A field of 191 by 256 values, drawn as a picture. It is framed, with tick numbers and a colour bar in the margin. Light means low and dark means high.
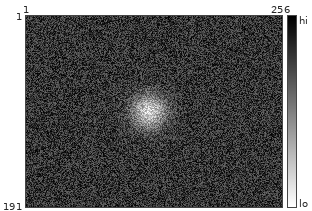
Stripes: none. Mirror symmetry: none. Dips: one, in the centre. Slope: none. Ninth with the lowest average: centre. Average level on the scale: 80%.
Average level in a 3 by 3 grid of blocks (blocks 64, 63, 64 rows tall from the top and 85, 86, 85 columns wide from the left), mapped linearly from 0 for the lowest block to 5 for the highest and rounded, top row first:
5 5 5
5 0 5
5 5 5
